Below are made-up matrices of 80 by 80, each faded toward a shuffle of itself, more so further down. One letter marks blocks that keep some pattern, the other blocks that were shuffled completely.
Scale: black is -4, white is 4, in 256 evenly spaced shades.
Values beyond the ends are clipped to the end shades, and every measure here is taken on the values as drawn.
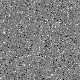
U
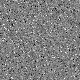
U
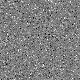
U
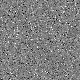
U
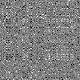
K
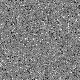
U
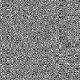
K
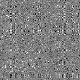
K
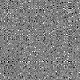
K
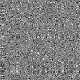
K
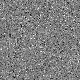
U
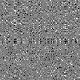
K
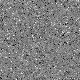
U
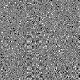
K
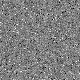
U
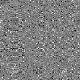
K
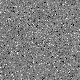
U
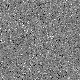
U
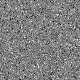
U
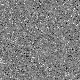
U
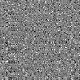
K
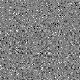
K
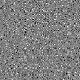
K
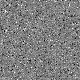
U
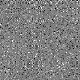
K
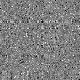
K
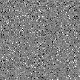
K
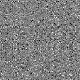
K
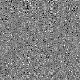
K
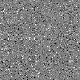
K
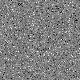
U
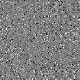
K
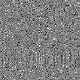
K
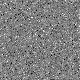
U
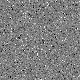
U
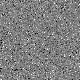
U
